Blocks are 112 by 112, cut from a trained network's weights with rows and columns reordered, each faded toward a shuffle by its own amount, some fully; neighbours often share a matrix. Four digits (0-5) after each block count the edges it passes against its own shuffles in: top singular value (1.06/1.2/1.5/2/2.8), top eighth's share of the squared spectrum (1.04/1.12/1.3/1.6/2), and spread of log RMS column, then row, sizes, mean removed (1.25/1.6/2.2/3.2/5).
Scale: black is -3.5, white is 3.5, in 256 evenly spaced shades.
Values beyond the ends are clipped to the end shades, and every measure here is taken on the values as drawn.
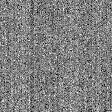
3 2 0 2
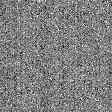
2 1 0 1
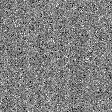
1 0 0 0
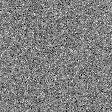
0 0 0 0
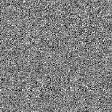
3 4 2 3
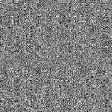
3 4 2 3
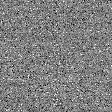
1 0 0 0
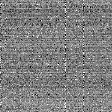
4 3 3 1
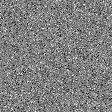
0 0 0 0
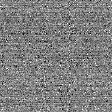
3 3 2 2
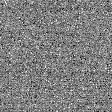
1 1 0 0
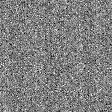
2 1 0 0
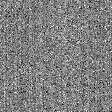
3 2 0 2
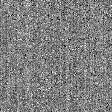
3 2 0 2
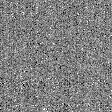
2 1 0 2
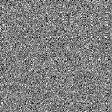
3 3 2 2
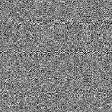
4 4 1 3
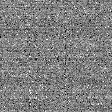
3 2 2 0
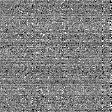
4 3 3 1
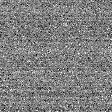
3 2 1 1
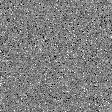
0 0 0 0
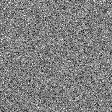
1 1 0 0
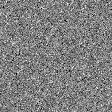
1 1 0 0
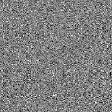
3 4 3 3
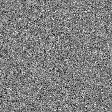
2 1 0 0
